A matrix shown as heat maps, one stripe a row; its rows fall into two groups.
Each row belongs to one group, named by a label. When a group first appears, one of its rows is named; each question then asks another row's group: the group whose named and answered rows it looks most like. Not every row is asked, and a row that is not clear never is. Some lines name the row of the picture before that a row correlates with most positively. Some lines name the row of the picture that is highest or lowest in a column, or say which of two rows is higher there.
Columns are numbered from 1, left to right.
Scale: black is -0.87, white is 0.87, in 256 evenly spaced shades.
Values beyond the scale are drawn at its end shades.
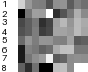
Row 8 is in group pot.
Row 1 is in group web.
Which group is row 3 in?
pot
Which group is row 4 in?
pot
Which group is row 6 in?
pot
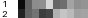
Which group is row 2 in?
pot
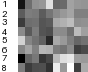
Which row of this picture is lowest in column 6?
1
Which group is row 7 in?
pot
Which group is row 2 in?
pot
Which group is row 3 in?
pot
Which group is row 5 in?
web
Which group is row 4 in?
pot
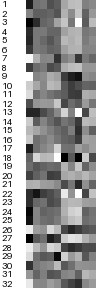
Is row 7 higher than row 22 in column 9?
Yes
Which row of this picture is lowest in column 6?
18
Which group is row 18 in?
web
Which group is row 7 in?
web
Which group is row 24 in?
pot
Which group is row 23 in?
pot
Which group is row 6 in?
pot
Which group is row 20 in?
pot
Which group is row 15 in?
web
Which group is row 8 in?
pot
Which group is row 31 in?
pot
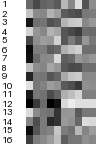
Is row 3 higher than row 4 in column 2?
No
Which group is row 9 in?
pot
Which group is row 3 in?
pot
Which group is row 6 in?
pot
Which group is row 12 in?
pot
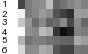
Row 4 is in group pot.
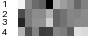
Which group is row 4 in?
pot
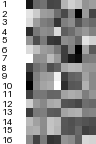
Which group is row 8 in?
pot
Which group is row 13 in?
pot
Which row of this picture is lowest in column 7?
7
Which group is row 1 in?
pot
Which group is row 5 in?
pot
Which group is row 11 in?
pot
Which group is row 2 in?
web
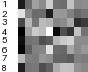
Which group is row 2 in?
web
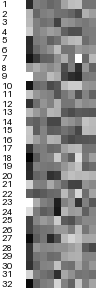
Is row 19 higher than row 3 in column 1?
No
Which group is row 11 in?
web
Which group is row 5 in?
pot
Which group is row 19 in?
pot
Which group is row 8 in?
web
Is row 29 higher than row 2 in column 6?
Yes
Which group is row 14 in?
pot
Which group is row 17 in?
pot
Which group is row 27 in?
pot
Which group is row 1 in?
pot
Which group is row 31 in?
web
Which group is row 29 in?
pot
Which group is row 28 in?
pot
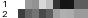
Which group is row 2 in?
pot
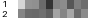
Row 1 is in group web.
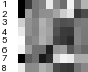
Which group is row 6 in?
web
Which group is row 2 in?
pot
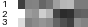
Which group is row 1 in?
pot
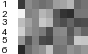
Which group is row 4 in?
web
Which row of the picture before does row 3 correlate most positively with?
2
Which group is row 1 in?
pot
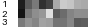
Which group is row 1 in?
pot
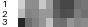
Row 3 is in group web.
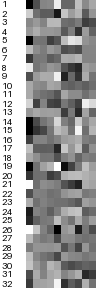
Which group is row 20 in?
pot
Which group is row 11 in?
web
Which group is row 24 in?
pot
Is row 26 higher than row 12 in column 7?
Yes
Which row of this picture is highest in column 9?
12
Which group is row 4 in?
web
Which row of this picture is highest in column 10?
12
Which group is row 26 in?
web
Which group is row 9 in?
web
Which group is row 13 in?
web
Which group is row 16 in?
pot
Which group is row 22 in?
pot
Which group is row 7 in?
pot
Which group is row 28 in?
web
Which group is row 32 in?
web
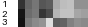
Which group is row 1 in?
pot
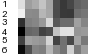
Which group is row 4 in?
pot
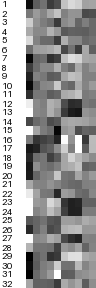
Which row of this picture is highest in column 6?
16
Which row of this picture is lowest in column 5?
15
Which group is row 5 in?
web
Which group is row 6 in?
web
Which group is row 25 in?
pot
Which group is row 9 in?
pot
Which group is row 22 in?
web
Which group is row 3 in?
web
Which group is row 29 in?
pot
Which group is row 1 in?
pot
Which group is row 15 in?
web
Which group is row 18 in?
pot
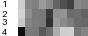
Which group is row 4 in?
pot
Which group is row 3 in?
web
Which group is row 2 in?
web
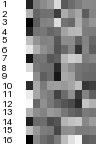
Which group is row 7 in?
pot
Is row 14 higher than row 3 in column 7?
Yes
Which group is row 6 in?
web
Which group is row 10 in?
pot
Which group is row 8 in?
web
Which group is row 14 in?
pot
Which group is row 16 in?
pot
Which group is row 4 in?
pot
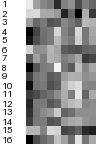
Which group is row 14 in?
pot
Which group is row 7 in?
pot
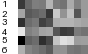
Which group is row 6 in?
web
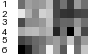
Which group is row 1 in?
web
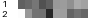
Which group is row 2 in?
web
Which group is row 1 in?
pot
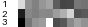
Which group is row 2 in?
pot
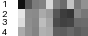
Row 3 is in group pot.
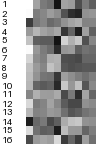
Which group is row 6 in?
web
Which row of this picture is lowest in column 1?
14
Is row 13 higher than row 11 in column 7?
No
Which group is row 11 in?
web
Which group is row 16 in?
web
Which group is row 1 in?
web
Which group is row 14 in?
pot
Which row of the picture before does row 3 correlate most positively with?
1
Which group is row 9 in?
web
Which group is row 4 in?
web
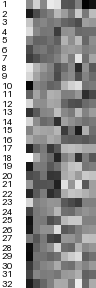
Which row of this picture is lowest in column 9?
1
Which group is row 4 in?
web
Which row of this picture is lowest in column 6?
15
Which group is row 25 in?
pot
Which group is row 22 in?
pot
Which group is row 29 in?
pot
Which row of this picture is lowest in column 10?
1
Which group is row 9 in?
web
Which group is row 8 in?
web
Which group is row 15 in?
web
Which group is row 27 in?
pot
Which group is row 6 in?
pot
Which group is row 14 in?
web
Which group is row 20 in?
pot
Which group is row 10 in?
pot
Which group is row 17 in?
pot
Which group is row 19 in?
pot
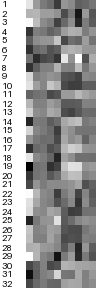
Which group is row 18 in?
web
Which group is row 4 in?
pot
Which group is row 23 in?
web
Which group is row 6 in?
pot
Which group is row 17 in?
pot
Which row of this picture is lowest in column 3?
7
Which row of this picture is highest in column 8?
7
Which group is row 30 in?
pot
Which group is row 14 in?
pot
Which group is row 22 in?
web
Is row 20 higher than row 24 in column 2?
No
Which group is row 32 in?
pot
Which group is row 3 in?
web
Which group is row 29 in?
web
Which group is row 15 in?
web
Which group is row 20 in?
pot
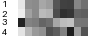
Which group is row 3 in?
pot
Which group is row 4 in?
web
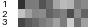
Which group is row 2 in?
web
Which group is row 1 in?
pot
